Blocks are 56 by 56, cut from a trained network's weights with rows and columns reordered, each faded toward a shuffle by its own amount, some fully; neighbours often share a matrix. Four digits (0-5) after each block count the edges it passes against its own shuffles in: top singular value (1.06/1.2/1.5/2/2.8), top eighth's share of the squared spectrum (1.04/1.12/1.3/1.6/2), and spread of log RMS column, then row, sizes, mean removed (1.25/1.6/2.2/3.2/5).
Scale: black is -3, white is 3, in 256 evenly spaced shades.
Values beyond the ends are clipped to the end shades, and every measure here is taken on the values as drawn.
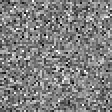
0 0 0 0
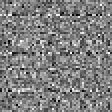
4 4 1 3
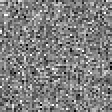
0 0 0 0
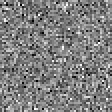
3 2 0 1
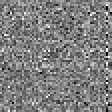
4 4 1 1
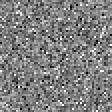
0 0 0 0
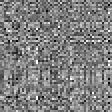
4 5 2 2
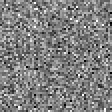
2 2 0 0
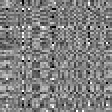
4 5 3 3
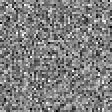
3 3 0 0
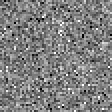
0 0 0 0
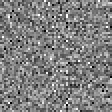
3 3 1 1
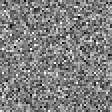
0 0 0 0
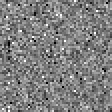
2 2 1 0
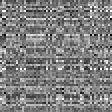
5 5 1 4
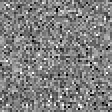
2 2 0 0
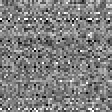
4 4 1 2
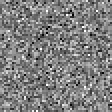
0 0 0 0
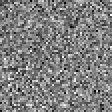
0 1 0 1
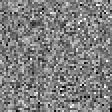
2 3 0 1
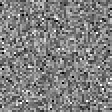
0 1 0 0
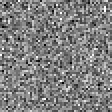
0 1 0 0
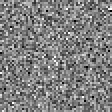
1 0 0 0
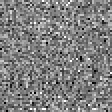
3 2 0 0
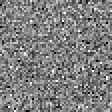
1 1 0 0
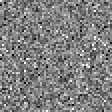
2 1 0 0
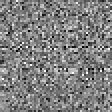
3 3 0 2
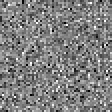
3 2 0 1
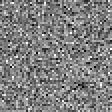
1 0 0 0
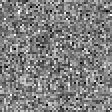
1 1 0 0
